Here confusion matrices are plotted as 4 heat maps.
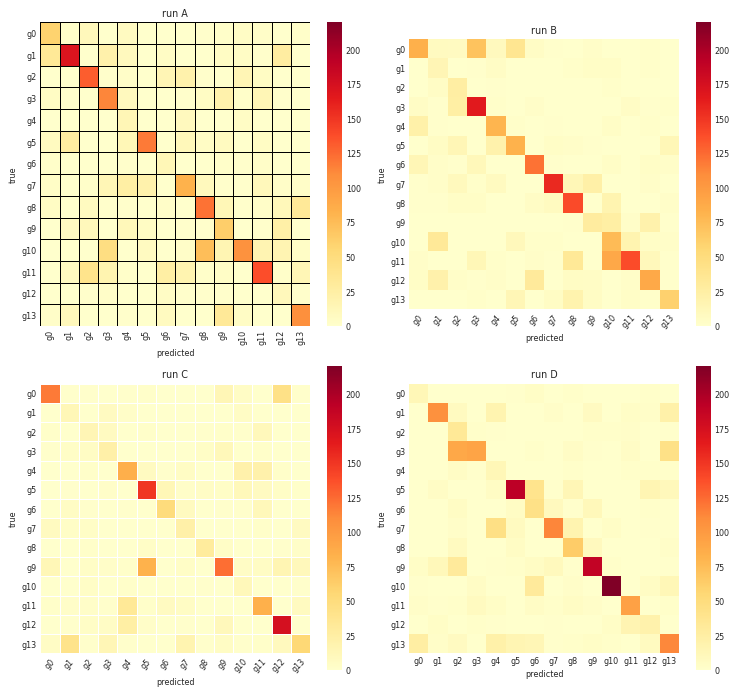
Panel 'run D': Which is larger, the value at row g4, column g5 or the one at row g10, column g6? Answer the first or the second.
the second
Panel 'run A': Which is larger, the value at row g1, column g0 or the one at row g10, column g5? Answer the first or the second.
the first
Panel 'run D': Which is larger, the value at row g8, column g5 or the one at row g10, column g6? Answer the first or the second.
the second
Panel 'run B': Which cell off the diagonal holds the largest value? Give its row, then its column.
g11, g10
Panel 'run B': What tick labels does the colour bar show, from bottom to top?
0, 25, 50, 75, 100, 125, 150, 175, 200
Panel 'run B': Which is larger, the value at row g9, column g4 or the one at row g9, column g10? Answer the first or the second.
the second
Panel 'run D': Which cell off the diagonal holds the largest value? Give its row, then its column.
g3, g2
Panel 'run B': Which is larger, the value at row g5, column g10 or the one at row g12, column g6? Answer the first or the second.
the second
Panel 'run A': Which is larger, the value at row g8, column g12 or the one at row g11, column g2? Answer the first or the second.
the second
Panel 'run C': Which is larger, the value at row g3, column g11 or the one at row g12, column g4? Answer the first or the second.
the second
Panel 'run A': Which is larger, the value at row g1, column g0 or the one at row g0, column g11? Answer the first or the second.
the first
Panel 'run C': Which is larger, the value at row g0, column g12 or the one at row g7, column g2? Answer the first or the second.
the first
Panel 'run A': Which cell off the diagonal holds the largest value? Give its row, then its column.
g10, g8
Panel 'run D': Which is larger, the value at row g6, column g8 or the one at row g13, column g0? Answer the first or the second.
the second
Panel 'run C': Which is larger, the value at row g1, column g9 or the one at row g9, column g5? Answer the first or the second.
the second
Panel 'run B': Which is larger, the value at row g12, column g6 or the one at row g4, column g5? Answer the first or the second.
the first
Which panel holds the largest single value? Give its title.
run D
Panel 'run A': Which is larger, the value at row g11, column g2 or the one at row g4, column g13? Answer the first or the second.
the first
